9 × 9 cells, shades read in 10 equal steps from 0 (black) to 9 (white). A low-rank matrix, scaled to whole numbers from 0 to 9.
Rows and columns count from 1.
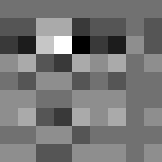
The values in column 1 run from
2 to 5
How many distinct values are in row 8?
3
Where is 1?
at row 3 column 2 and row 3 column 7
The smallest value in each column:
2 1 3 2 0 2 1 4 3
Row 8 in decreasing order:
5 5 4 4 4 4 4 4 3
